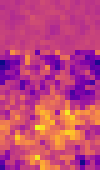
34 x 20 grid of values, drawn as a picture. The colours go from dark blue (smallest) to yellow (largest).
Seam: horizontal, 30% of the way down, the top part calmer. Grain: blotchy. Ninth with the highest average: bottom middle.
